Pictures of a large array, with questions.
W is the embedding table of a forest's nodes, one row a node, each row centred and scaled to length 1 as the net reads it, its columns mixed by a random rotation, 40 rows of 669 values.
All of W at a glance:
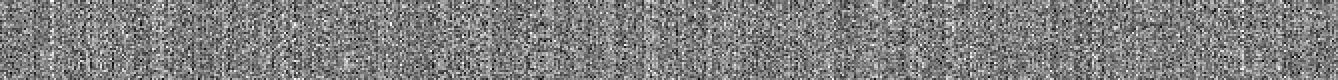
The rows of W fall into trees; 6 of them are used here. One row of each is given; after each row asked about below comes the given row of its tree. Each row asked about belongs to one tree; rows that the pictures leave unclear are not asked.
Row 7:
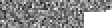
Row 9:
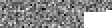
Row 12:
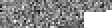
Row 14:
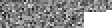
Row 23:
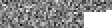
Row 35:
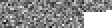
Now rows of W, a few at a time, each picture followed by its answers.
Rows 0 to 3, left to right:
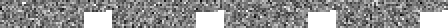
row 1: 7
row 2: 9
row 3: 9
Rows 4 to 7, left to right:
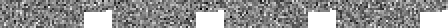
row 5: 23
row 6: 12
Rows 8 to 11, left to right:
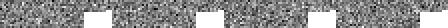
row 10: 14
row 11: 12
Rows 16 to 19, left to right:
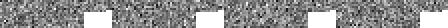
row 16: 35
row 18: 7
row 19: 12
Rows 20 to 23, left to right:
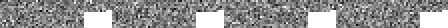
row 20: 35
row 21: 7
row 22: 9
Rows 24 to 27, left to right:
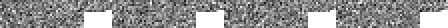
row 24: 14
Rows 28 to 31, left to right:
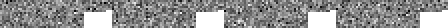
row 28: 23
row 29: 7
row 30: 12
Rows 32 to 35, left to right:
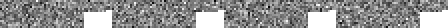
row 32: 7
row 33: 7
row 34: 7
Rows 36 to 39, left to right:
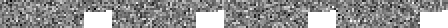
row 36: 23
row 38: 9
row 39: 12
